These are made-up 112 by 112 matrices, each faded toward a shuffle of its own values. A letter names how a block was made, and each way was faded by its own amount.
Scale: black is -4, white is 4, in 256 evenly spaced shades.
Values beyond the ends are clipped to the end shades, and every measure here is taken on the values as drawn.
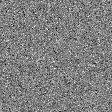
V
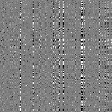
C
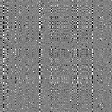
C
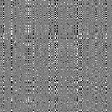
C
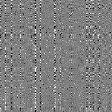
C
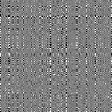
C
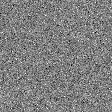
V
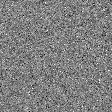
V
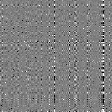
C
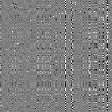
C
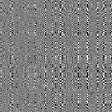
C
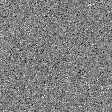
V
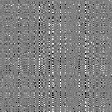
C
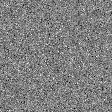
V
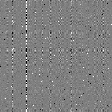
C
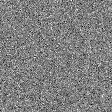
V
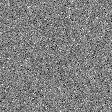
V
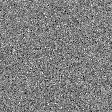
V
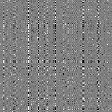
C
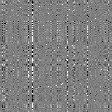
C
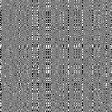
C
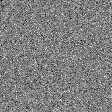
V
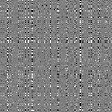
C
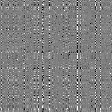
C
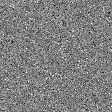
V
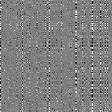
C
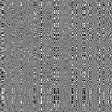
C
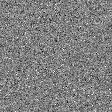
V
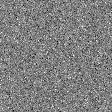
V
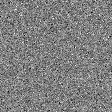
V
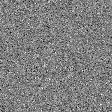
V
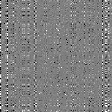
C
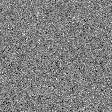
V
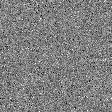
V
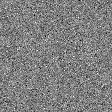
V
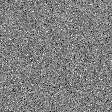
V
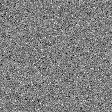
V
